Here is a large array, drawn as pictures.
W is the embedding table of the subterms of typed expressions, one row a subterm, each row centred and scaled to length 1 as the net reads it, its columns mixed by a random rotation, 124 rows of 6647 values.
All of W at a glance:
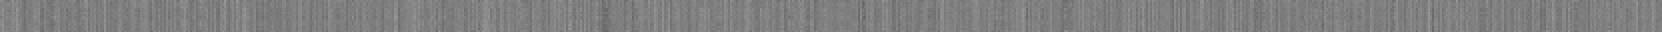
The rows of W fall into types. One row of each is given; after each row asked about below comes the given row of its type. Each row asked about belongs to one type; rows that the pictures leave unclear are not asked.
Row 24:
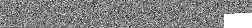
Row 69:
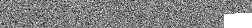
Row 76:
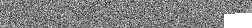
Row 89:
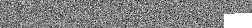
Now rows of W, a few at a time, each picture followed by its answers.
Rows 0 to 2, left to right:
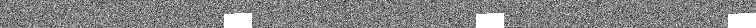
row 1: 89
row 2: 24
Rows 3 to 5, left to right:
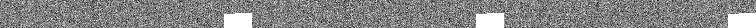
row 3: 89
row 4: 89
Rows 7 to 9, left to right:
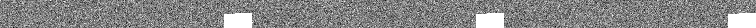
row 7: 24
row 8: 69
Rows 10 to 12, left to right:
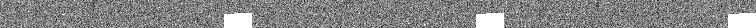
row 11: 24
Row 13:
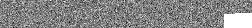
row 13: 24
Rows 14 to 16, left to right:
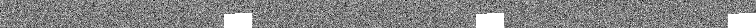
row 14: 76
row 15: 76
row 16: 89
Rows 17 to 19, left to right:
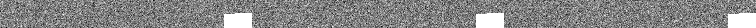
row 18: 24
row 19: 69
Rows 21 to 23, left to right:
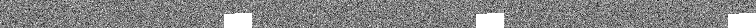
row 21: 69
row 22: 76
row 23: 76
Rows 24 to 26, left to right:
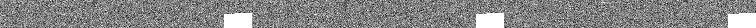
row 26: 89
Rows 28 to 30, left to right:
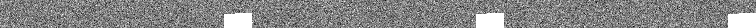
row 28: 76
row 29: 69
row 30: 24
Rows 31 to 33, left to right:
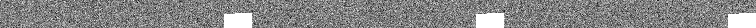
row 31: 89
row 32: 69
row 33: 76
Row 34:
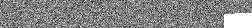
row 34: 24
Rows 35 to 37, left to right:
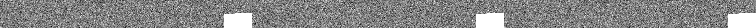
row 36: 69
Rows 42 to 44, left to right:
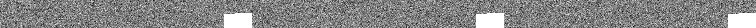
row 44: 24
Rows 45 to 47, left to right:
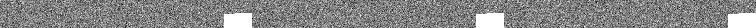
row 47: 24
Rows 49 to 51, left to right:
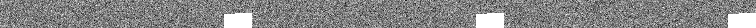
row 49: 76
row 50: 76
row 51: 76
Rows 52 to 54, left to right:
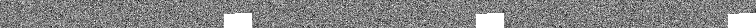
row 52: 89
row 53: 89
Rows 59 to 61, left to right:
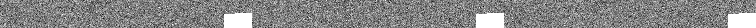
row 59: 76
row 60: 89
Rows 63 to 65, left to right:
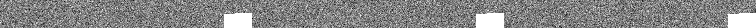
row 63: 69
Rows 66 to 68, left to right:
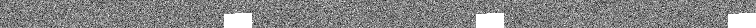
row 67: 69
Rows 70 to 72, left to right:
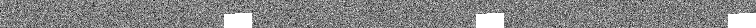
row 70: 76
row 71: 69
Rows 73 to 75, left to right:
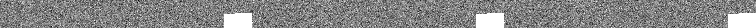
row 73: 89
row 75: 69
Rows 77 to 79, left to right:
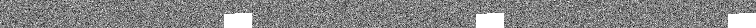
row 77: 69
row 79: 24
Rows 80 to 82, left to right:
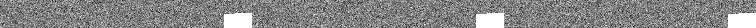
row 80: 24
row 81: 76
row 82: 24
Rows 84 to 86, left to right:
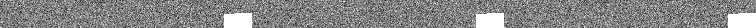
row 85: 69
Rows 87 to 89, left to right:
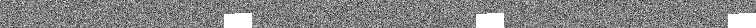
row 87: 24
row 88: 76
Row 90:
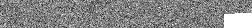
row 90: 76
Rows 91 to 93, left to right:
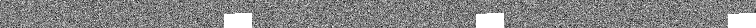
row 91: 89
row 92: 24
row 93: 89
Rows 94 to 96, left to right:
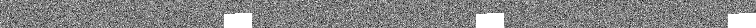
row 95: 24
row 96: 89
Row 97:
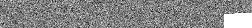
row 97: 24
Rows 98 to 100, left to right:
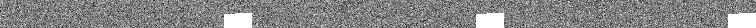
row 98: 76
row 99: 76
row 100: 89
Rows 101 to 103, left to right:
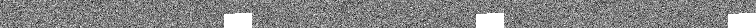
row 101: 24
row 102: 76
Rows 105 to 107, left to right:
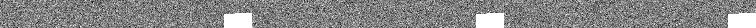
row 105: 24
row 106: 24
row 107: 76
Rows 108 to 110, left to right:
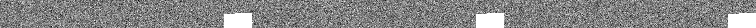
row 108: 89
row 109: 69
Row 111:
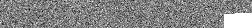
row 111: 69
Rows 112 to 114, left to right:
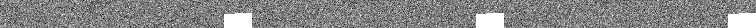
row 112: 76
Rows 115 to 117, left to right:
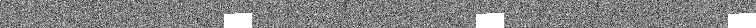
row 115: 89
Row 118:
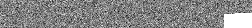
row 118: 24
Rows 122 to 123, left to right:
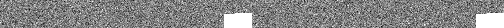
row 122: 69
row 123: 24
